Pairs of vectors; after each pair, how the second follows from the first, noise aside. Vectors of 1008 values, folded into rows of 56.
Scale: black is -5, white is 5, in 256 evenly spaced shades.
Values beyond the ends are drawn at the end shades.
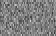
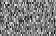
scaled up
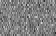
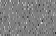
partly zeroed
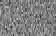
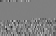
partly zeroed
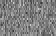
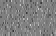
partly zeroed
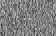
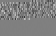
partly zeroed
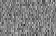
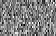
scaled up
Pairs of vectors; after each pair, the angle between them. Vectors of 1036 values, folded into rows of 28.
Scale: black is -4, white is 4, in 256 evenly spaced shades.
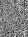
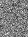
partly opposed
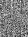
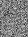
partly opposed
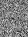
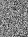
orthogonal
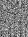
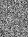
partly aligned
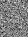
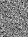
nearly parallel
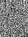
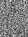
nearly parallel
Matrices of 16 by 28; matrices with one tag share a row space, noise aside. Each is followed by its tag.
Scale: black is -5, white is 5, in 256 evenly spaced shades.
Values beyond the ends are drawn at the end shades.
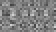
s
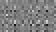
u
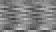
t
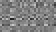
s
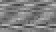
t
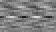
t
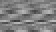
t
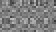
s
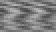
t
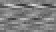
t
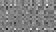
u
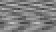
t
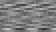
t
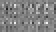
u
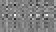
u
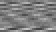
t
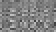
s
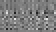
u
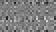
u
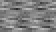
t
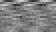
t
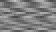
t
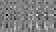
u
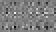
u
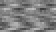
t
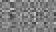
s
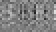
s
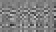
s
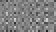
u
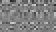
s
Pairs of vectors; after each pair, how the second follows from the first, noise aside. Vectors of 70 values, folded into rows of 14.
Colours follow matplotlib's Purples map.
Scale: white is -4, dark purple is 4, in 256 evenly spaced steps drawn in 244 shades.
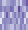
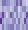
negated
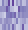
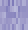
shrunk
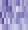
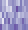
negated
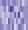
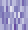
negated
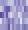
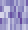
negated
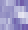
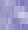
shrunk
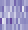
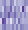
negated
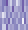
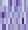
negated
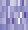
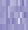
shrunk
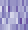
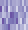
negated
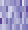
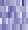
negated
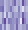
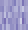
shrunk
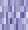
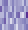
negated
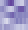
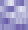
negated
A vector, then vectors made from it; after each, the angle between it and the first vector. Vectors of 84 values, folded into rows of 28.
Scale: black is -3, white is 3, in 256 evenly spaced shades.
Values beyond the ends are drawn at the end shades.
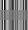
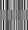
nearly opposite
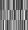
partly opposed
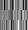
partly aligned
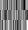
orthogonal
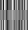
nearly opposite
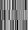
partly aligned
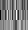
orthogonal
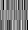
partly opposed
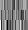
orthogonal
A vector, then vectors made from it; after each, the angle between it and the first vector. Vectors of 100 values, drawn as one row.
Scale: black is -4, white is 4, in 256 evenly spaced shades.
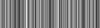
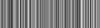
partly opposed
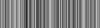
nearly opposite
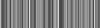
partly aligned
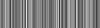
partly aligned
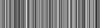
nearly parallel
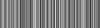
partly opposed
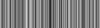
nearly parallel
